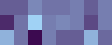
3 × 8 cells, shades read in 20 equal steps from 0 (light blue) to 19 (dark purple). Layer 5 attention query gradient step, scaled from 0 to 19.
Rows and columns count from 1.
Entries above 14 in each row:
0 1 1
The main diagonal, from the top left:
11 9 19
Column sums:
30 29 26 25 27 27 27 26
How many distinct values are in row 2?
6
